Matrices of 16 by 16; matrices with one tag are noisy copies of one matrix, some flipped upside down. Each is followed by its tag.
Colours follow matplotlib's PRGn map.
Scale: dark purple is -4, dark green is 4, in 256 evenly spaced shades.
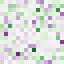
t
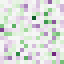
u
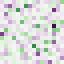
u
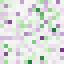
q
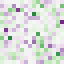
t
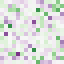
t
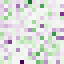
q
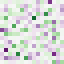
u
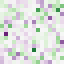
t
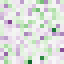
q
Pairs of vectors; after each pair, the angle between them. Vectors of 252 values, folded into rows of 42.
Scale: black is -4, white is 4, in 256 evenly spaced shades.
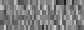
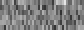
nearly opposite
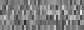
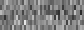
nearly opposite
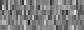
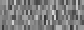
partly opposed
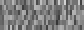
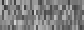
orthogonal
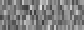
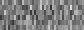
nearly parallel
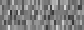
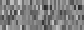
partly aligned
